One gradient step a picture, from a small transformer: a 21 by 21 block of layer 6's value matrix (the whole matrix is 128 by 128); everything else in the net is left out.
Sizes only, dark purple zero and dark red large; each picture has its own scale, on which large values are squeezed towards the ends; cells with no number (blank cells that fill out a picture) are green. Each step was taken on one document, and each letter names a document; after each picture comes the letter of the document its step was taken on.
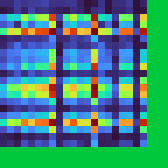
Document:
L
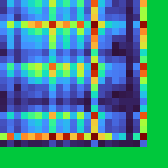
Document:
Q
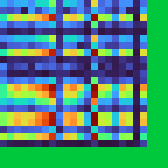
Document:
L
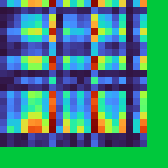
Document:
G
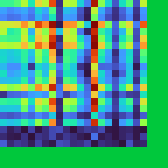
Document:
L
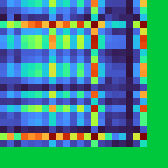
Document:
Q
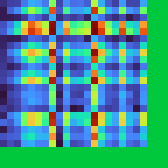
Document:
G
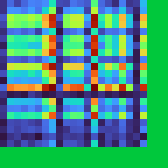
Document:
L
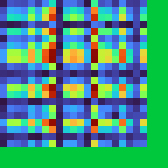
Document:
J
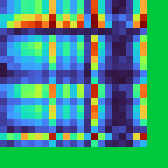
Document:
Q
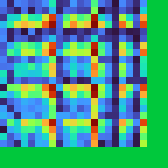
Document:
L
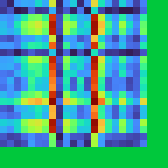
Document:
G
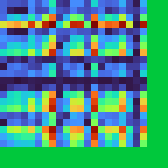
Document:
J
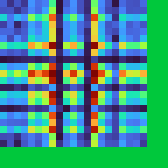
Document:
J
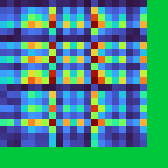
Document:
G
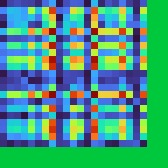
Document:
J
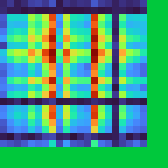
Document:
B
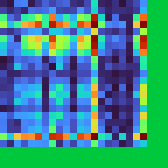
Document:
Q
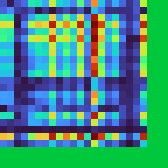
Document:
Q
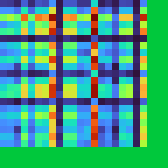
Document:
L
